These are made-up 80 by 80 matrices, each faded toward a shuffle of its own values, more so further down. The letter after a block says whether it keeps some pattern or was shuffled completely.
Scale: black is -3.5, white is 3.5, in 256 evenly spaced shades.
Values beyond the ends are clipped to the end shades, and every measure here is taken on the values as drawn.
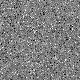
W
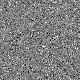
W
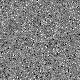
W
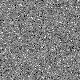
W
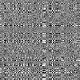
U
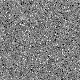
W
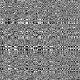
U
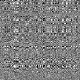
U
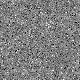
W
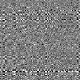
U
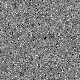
W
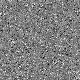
W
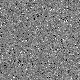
W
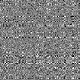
U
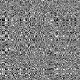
U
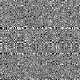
U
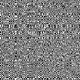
U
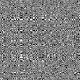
U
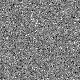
W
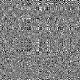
U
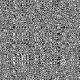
U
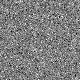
W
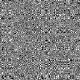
U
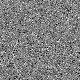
W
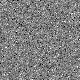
W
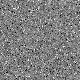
W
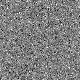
W
